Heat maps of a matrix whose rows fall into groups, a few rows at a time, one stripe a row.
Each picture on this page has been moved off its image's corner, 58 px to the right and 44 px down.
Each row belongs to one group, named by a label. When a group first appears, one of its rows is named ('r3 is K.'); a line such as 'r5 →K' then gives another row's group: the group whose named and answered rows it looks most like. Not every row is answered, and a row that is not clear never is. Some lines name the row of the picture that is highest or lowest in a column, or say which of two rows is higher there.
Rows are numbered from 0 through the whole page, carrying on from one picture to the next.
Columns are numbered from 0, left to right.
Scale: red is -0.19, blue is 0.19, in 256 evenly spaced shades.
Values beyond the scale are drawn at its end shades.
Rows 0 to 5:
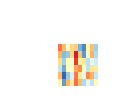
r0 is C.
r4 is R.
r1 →R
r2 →R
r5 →R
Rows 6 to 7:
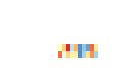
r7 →C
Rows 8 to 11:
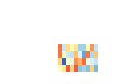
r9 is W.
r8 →C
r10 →R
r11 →C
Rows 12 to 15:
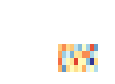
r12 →C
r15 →R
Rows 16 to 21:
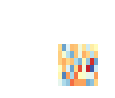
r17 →W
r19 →W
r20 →R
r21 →R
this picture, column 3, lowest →21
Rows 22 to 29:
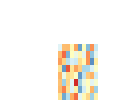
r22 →C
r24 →W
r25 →R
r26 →C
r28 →C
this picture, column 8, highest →24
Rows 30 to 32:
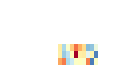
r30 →R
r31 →R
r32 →W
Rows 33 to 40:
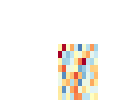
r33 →C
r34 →W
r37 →R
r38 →C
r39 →R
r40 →R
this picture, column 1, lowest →33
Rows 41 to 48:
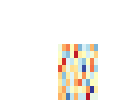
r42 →R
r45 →R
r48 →W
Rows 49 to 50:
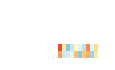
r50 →W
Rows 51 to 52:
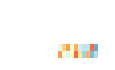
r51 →C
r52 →W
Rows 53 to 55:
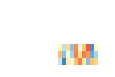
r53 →W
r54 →W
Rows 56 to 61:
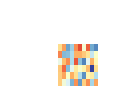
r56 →W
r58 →C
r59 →W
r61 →W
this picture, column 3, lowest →60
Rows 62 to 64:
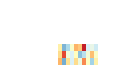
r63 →C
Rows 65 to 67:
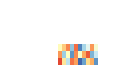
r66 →W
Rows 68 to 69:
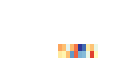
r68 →C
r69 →C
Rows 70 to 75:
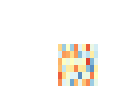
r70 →W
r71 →C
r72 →W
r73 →R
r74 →C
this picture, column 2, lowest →71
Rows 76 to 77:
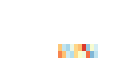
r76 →R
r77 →W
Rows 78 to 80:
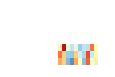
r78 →C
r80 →W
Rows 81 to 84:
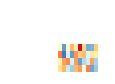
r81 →R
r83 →C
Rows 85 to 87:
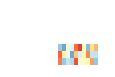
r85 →R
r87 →R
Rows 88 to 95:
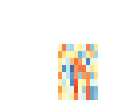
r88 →W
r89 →C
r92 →W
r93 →W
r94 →W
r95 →W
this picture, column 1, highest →91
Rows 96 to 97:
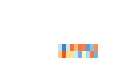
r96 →R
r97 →C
